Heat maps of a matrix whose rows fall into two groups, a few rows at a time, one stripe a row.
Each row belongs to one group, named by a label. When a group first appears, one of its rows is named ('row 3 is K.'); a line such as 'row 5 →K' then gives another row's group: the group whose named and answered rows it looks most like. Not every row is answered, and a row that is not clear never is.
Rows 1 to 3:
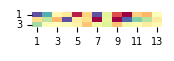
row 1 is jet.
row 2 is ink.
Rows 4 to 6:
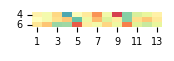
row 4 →ink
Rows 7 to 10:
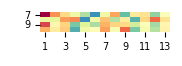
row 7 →ink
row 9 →ink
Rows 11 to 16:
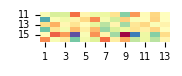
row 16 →ink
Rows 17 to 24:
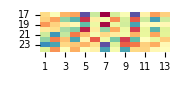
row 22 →ink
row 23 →jet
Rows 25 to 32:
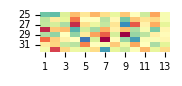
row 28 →ink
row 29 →ink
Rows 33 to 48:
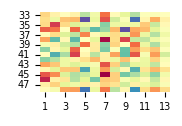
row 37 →jet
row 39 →jet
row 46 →ink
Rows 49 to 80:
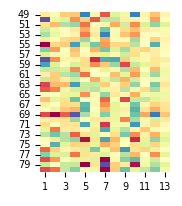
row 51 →jet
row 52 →jet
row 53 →jet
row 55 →ink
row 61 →jet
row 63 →ink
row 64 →ink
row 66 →ink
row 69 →ink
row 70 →ink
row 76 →ink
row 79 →jet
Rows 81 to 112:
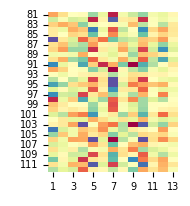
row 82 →jet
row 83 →ink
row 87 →jet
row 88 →jet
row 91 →ink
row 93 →jet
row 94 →jet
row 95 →jet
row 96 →jet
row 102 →jet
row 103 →ink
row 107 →jet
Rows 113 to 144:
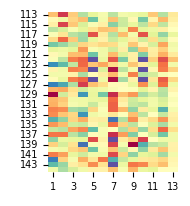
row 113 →ink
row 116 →ink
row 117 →jet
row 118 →ink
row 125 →ink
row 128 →ink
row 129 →ink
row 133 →ink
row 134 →jet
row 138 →jet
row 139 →ink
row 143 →jet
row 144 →ink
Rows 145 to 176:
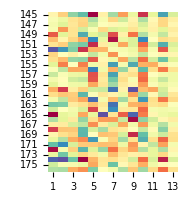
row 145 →jet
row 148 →ink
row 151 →jet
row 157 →jet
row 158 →jet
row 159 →jet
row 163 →jet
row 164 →jet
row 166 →ink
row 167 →jet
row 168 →ink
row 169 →ink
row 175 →jet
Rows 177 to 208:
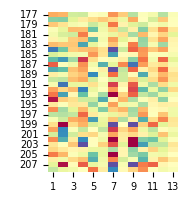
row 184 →jet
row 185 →jet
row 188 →jet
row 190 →jet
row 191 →ink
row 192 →ink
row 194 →ink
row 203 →ink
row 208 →jet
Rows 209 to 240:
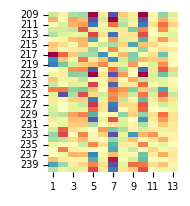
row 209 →jet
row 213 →jet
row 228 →jet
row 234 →jet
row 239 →jet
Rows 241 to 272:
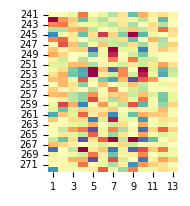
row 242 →ink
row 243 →ink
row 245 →ink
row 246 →ink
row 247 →ink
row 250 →ink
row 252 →jet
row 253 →jet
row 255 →ink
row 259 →ink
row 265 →jet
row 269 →jet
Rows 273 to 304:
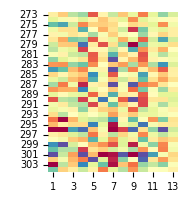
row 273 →jet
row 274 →ink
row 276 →ink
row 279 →ink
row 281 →jet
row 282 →jet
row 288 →ink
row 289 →jet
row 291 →jet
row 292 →ink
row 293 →ink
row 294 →ink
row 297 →jet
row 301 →ink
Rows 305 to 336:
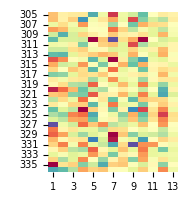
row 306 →ink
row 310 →jet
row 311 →ink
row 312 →jet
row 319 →jet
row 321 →jet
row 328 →ink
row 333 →jet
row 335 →ink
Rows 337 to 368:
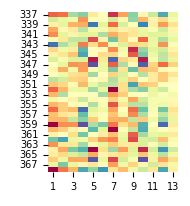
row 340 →ink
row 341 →ink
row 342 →jet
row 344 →ink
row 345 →ink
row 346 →jet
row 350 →jet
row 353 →ink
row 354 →ink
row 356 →ink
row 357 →ink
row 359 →ink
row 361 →ink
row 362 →ink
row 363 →ink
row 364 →jet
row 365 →jet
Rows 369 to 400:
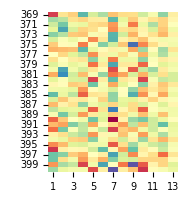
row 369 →ink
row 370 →jet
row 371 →ink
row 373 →jet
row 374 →jet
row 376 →ink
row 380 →ink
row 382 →jet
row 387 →ink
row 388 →jet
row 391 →jet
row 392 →ink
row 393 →jet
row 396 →ink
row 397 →jet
